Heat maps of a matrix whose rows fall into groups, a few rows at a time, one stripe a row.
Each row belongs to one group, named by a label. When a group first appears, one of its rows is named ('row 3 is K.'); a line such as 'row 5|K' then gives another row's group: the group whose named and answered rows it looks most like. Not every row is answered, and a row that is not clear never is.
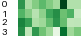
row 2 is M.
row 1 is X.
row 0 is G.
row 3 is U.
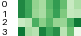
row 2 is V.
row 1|M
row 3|X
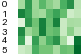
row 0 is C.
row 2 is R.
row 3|X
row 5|V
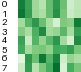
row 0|M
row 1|M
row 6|R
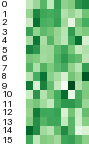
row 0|V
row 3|U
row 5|M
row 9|U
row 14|M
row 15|G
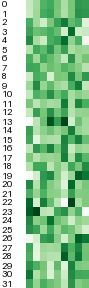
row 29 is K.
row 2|X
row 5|R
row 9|C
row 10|R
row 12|R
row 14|G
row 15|G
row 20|U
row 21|U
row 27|G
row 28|G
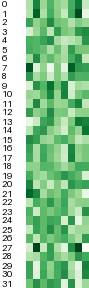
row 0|C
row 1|C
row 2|X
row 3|V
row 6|C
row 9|R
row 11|C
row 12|X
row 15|M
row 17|U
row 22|R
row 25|R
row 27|C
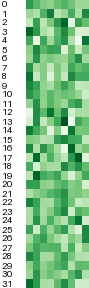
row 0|M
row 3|M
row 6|C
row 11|C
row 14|K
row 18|G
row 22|M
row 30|C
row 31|M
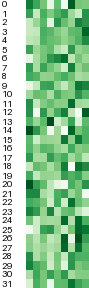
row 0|K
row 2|V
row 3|V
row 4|V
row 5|U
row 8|M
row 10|V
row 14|K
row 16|U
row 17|X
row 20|K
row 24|G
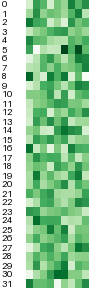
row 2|K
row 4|K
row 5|G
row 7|V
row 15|R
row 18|V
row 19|C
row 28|R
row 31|K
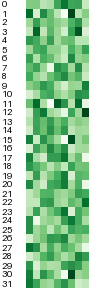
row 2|C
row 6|U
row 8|X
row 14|R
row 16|R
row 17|X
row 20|X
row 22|V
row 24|G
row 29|G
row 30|U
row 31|M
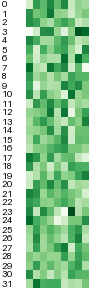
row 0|R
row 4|M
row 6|G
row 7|X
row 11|R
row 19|V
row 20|R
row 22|M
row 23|U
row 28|G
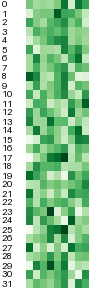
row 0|G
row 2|X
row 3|R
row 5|G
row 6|C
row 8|M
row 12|U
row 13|X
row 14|C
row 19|K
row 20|V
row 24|U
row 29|R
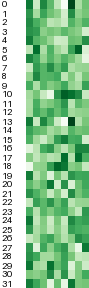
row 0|U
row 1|U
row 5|C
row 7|R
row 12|R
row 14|K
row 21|K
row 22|R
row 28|M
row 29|X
